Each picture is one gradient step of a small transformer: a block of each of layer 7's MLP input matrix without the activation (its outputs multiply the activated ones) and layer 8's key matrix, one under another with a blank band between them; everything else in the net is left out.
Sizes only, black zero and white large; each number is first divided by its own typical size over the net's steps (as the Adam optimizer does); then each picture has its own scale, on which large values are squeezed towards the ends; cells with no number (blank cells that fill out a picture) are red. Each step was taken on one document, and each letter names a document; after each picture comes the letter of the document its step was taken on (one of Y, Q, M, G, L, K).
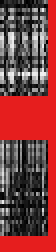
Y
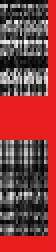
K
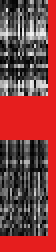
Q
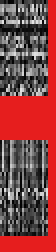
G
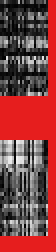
Q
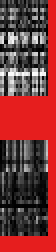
Y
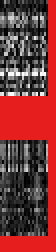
Y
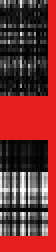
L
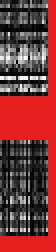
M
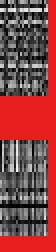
G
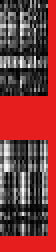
L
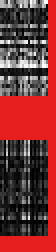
M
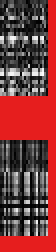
Y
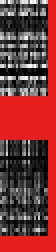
M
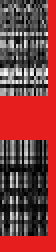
K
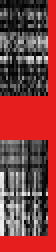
Q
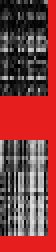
Q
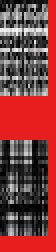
K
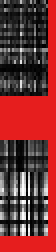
L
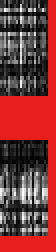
L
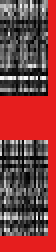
M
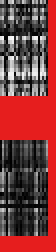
Y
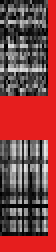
G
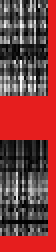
L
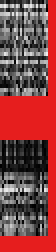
K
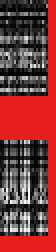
M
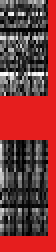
Y
